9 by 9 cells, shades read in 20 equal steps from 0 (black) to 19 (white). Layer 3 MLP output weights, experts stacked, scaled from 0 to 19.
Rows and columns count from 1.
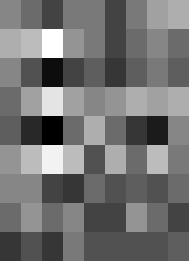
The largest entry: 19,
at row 2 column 3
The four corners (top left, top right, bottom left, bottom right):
10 13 4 7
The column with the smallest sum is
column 6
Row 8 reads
8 11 8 10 5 5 11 8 5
